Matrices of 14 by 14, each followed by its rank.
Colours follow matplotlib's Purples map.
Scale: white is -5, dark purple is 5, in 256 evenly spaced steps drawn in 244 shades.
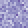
full rank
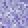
full rank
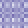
one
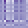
one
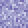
full rank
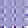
one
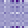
one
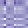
one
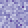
full rank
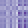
one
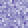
full rank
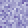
full rank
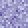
full rank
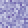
full rank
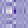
one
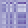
one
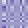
one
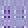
one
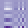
one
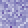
full rank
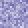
full rank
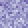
full rank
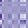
one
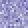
full rank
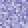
full rank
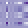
one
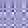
one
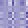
one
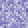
full rank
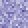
full rank
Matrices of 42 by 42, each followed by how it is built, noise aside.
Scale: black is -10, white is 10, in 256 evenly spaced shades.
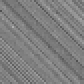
Toeplitz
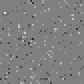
sparse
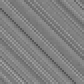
Toeplitz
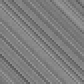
Toeplitz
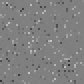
sparse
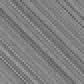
Toeplitz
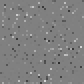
sparse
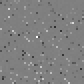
sparse
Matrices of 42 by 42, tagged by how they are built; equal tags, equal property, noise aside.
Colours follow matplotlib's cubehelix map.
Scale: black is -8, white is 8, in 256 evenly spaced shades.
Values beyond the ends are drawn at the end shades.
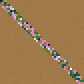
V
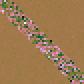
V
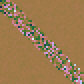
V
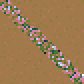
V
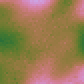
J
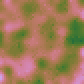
J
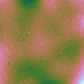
J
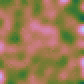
J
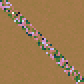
V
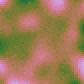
J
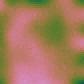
J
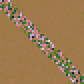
V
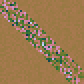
V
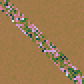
V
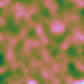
J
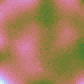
J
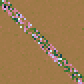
V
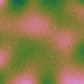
J
